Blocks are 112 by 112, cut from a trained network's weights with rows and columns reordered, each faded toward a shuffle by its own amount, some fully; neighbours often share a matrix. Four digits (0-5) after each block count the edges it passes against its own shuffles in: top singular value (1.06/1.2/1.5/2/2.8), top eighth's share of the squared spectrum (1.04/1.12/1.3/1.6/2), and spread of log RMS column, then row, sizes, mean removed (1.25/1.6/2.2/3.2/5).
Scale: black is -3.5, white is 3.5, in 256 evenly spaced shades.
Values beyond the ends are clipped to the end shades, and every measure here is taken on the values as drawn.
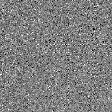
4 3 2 2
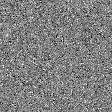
2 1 0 0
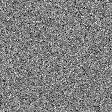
1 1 0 0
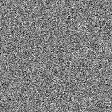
3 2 0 1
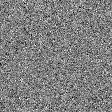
1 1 0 0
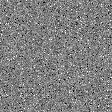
2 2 0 0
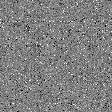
2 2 0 1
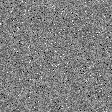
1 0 0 0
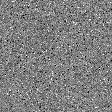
0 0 0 0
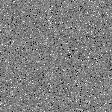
0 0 0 0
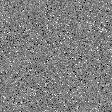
2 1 0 0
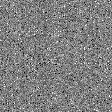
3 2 0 1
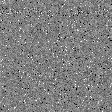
1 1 0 0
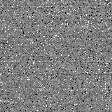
2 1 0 0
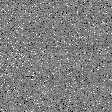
0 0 0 0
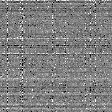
4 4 3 2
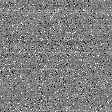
2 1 1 0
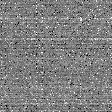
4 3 1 1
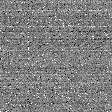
3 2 0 1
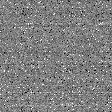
2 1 1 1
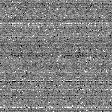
4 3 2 2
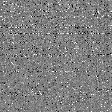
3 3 0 3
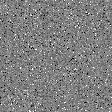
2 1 0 1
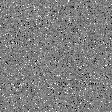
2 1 0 1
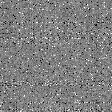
3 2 0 2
